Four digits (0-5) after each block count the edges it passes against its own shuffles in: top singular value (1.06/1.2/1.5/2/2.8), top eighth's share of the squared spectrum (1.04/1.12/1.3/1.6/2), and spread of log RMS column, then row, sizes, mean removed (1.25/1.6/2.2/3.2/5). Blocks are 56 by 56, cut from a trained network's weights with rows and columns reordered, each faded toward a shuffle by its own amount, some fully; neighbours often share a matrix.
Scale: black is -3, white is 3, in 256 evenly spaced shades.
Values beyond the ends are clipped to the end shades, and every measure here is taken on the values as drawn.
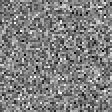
0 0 0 0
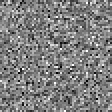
2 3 1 1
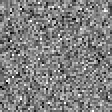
0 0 0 0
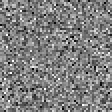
1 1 0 0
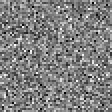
0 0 0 0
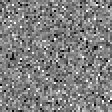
0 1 0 0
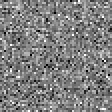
0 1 0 0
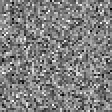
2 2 0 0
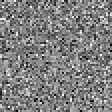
0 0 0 0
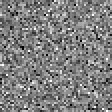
1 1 0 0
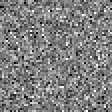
2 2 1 0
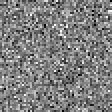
0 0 0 0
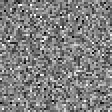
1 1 0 0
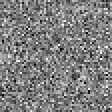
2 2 0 0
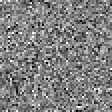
2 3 1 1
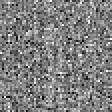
2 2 0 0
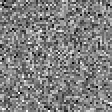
1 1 0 0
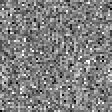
0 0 0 0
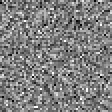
2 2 0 0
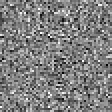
3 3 1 1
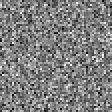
1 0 0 0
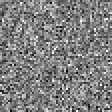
2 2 0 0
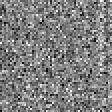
1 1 0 0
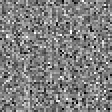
1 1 0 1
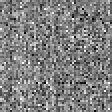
2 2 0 2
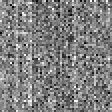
3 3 1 2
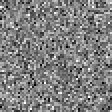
2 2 0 0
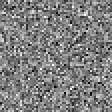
1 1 0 0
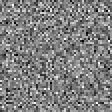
3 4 1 2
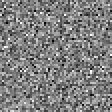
1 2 0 1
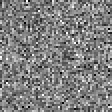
2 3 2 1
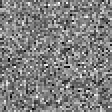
1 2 0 0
